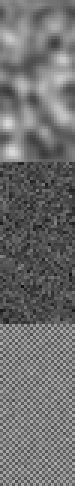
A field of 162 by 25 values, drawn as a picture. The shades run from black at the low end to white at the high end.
The table splits into 3 rows of 1 panel. Panel 1,1: middling, blotchy, strong in contrast. Panel 2,1: low, fine-grained. Panel 3,1: middling, checkered, strong in contrast.
